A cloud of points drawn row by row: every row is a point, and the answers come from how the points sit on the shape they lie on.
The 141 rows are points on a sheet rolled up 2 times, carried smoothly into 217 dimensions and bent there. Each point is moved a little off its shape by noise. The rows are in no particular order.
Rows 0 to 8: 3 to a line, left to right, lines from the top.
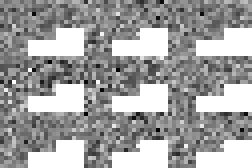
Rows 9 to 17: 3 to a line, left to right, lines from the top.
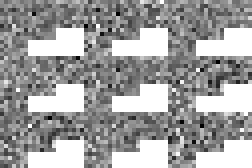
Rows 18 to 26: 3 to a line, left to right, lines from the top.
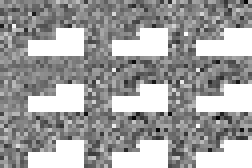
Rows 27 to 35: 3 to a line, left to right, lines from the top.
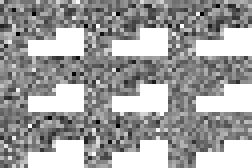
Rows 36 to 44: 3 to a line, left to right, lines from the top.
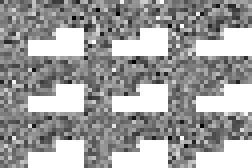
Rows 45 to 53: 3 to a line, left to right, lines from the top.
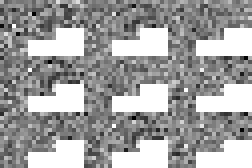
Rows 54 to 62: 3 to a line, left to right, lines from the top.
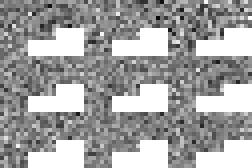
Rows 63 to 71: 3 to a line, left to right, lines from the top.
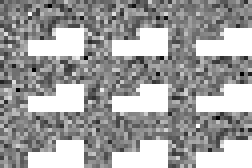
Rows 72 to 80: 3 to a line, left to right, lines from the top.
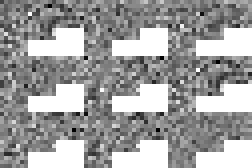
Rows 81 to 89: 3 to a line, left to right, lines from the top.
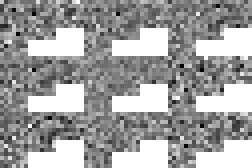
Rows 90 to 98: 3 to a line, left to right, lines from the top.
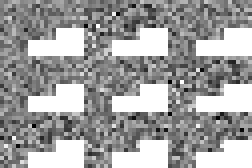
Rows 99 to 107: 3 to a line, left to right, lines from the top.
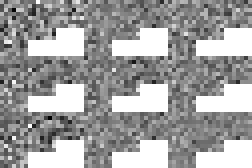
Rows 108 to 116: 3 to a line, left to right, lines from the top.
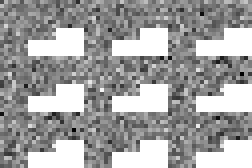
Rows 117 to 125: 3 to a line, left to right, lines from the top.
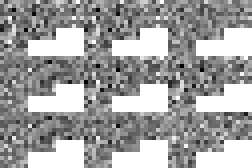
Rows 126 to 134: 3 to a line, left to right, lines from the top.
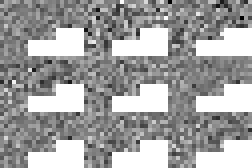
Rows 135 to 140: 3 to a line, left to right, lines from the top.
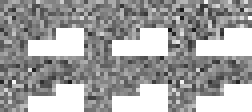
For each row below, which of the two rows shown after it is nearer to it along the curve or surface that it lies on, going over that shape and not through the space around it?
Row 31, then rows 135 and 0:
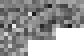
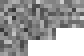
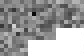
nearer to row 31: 0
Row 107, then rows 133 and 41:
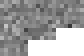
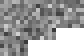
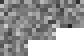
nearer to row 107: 41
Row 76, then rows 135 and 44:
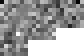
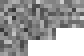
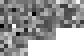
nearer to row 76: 135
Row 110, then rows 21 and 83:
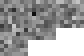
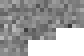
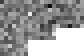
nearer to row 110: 83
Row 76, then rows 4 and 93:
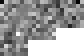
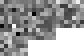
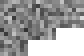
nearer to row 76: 93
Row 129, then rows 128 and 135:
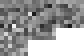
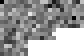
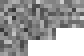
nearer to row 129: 135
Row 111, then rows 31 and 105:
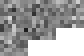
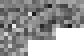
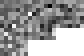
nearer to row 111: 31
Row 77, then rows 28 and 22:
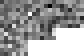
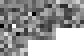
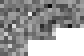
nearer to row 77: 28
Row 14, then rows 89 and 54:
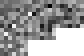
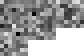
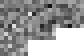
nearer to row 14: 89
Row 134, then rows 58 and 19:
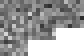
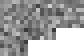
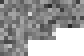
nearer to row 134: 19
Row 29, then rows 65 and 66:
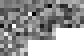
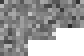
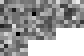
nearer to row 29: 66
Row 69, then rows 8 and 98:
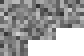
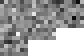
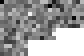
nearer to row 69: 8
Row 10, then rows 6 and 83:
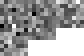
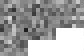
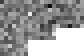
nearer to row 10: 6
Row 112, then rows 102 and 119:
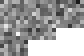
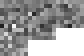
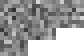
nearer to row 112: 119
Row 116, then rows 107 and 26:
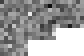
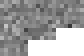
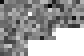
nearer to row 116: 107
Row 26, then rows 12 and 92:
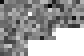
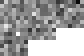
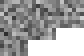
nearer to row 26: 12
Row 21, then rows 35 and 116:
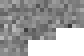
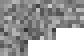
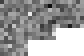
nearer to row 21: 116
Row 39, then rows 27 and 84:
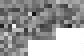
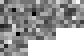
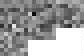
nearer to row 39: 84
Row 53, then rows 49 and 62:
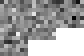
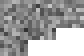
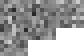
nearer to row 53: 49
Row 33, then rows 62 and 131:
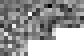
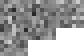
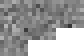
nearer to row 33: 62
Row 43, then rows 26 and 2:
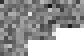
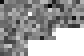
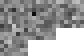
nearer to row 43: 2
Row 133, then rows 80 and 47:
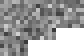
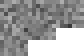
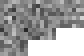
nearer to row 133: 47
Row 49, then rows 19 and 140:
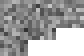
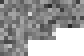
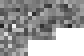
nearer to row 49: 140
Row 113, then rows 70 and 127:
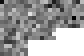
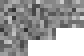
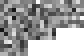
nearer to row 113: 70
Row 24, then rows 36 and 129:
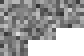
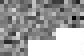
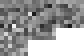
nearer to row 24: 36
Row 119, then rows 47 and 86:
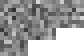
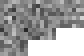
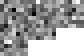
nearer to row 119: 47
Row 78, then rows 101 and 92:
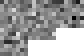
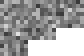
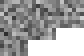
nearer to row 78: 101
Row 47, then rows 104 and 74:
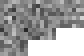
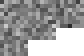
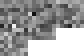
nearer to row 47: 74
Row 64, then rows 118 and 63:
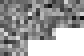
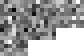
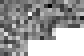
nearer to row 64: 63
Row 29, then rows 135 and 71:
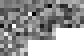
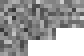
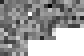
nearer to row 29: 71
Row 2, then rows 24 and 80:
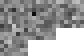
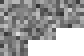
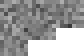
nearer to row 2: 24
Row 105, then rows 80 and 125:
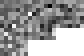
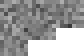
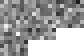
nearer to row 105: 125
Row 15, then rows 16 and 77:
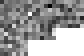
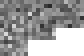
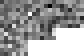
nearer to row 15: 77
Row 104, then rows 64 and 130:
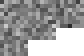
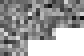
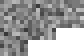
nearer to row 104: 130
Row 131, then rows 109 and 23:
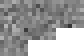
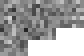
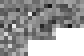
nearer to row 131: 23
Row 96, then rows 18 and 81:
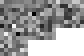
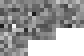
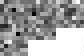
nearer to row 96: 81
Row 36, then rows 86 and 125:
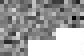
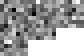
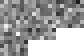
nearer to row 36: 125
